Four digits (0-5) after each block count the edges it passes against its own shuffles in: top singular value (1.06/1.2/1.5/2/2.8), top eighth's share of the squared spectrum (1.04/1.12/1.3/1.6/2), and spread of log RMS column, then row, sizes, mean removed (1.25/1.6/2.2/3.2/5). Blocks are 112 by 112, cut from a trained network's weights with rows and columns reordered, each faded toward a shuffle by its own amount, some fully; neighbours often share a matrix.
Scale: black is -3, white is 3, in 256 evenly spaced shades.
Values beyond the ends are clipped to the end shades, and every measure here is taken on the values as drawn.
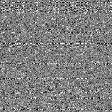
4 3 0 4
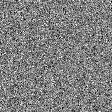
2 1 0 0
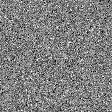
0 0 0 0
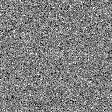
2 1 0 0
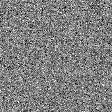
1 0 0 0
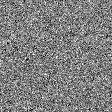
0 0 0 0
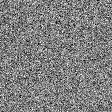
0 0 0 0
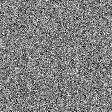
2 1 0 1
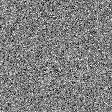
0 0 0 0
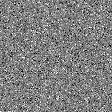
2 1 0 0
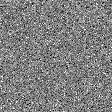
0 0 0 0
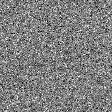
2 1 0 0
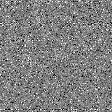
3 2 0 2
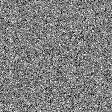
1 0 0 0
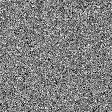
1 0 0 0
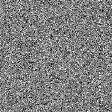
3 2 2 1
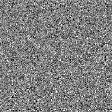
3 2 2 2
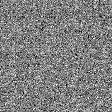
2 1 0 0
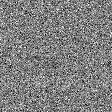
1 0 0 0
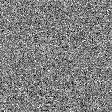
2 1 0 0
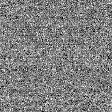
3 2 1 1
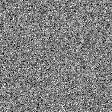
1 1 0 1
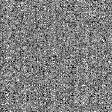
3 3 1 2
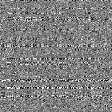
4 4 1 4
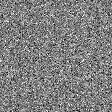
1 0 0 0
